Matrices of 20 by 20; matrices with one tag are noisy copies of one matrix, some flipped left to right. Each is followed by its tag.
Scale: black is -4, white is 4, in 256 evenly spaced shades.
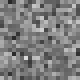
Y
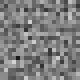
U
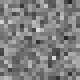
Y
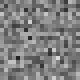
U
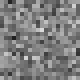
Y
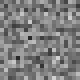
U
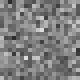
Y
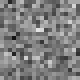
Y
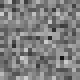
U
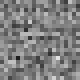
U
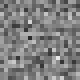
U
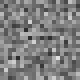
U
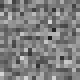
U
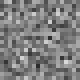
U
